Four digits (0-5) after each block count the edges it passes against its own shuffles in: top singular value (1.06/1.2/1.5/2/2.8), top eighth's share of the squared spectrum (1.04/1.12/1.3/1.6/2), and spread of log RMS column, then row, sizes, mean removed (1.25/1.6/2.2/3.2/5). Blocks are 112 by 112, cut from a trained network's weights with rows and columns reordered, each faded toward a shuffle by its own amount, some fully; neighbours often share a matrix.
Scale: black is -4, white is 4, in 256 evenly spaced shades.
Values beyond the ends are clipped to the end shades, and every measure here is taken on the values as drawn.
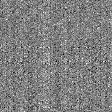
3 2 0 2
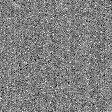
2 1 0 0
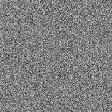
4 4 2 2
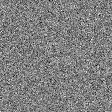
0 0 0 0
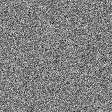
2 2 0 0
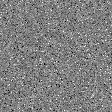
1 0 0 0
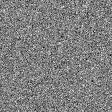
0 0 0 0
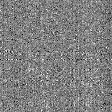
3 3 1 2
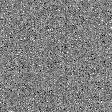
1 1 0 1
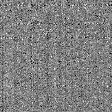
3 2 1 2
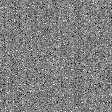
2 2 0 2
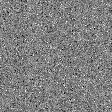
0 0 0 0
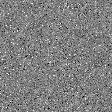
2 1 0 1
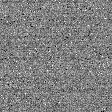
2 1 0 0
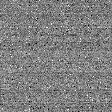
3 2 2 0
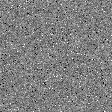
0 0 0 0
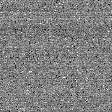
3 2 1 0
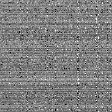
4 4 3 1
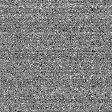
3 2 2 0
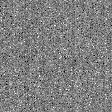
2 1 0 1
